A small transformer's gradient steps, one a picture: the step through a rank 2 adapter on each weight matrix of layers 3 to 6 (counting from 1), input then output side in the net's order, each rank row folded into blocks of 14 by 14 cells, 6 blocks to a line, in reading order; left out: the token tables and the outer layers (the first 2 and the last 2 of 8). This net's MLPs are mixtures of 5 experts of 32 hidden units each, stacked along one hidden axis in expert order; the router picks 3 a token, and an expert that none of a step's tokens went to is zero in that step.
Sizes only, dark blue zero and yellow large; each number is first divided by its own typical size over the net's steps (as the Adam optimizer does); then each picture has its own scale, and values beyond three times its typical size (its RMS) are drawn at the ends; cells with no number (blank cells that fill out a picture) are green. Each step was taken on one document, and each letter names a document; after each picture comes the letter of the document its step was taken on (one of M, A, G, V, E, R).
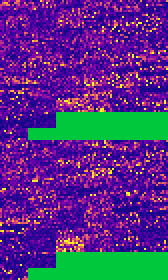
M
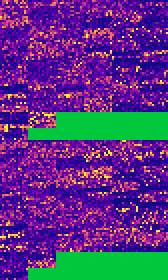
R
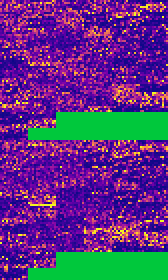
R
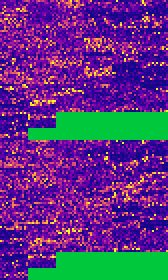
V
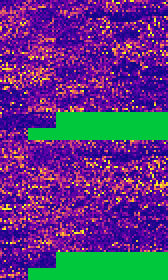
V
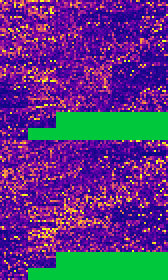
V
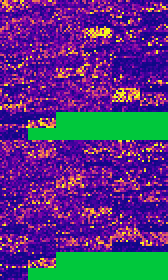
R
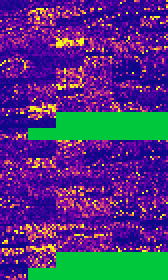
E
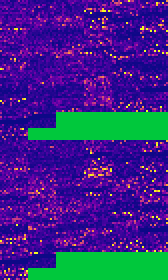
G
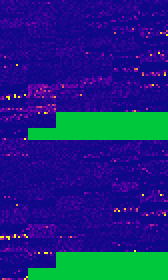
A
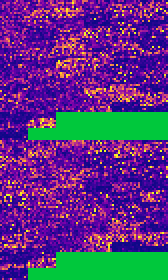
R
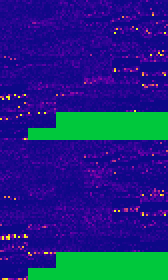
A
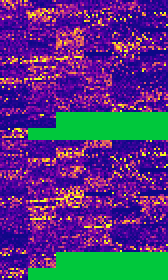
E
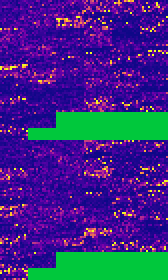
G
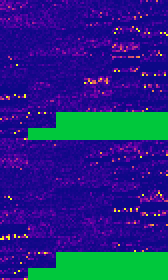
A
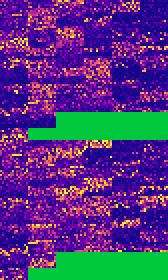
E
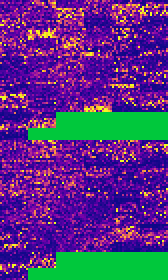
R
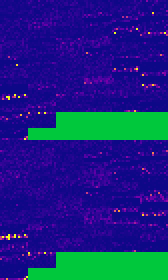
A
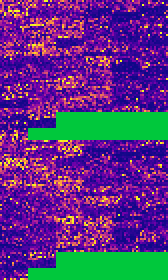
V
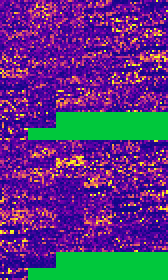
M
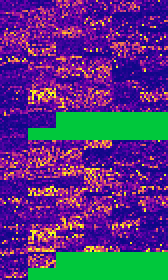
E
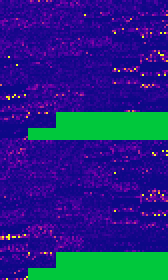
A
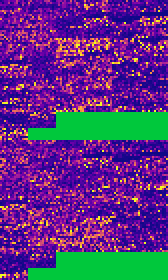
V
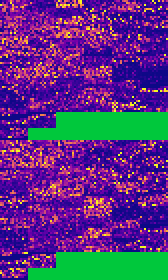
E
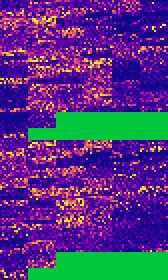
E
